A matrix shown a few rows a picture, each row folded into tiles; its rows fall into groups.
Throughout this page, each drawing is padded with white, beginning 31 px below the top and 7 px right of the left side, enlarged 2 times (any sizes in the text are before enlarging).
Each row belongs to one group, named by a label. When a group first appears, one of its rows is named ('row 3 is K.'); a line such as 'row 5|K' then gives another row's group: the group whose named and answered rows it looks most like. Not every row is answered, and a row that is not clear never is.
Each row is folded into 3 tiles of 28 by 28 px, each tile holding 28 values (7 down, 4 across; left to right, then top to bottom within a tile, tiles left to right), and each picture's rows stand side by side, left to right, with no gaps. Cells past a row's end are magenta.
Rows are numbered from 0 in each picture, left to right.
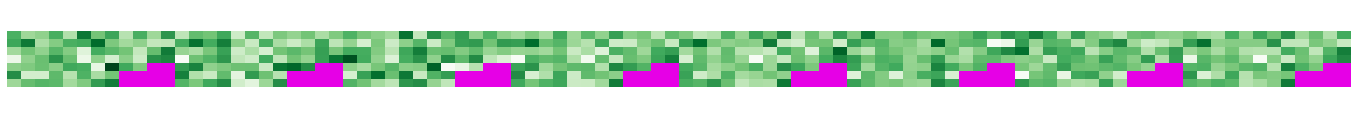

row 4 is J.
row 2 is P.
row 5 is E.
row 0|J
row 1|J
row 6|E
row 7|J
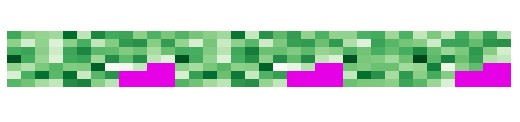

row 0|P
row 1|P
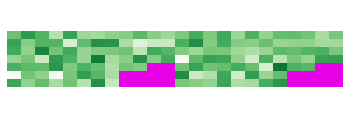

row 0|E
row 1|J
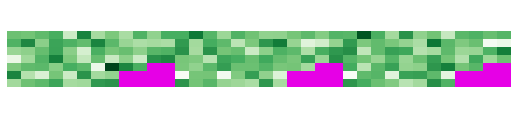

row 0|J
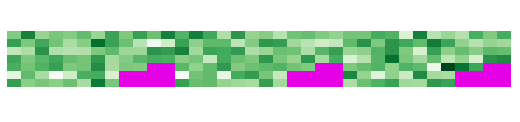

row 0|E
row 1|E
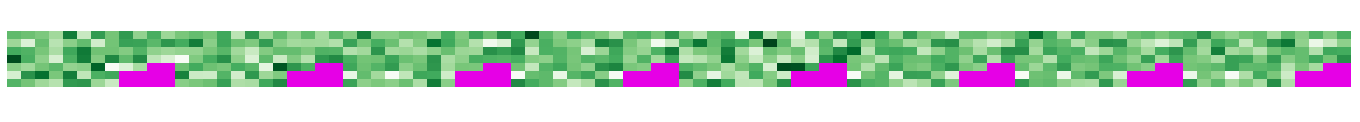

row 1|J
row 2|E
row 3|E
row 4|J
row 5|E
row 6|E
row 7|E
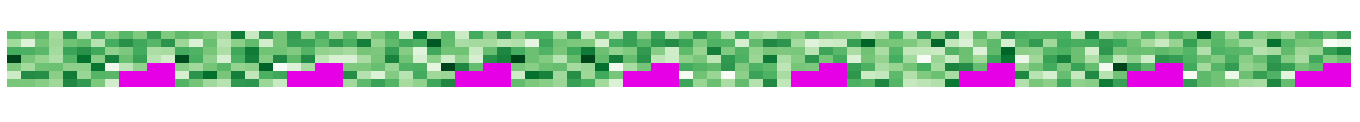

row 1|P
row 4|E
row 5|J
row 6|J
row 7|E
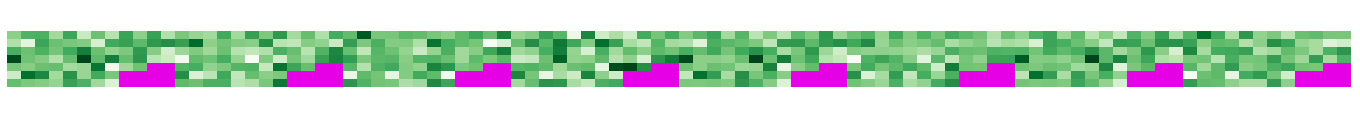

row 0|P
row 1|J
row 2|E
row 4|P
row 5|J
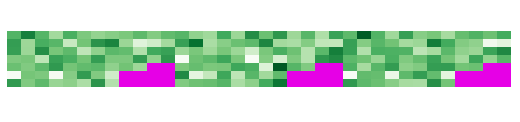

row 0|E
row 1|J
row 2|E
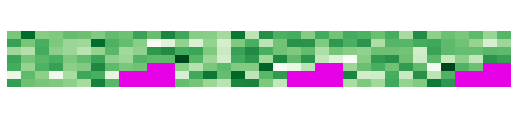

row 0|E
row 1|P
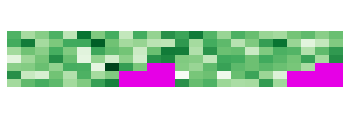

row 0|J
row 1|E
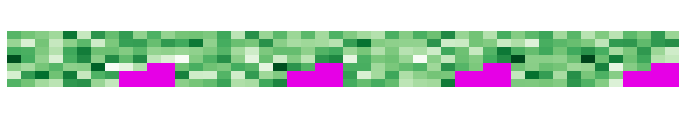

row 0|P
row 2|J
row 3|P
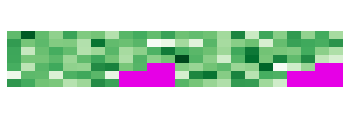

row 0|E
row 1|P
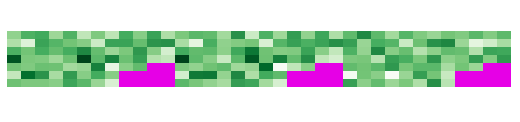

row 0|P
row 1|P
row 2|E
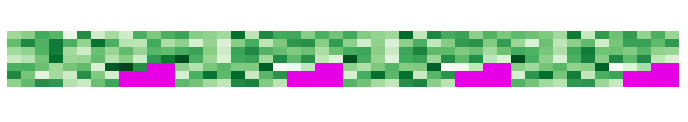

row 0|J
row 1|P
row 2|P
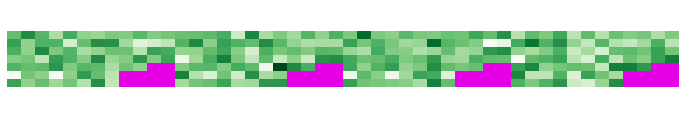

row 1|J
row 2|E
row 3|J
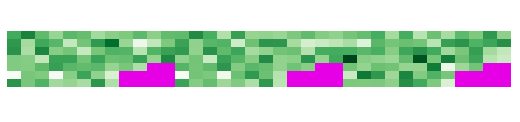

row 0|E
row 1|E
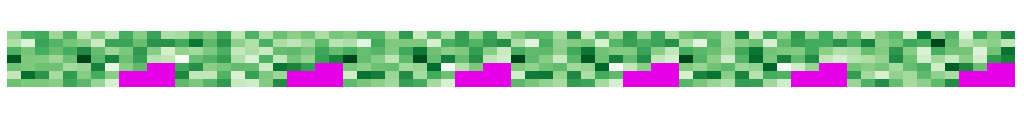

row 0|P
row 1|J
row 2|P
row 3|P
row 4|P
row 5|J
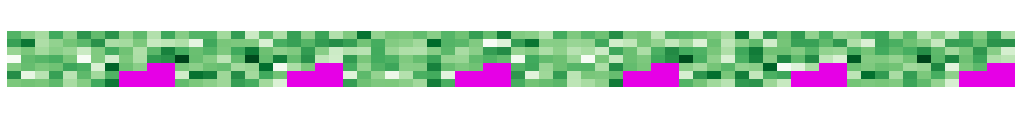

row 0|J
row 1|P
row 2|E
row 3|J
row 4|P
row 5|P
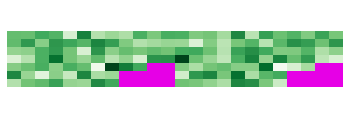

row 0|J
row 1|P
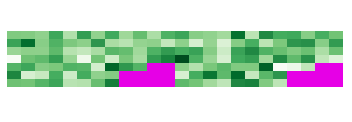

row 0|J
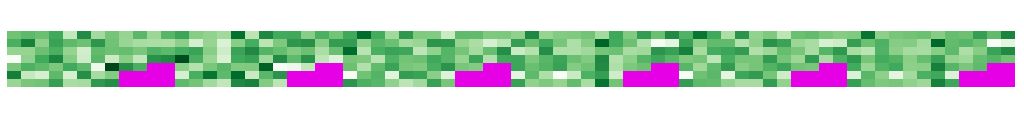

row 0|J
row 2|E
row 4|E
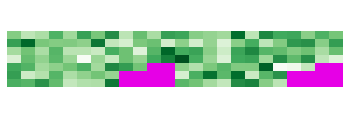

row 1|P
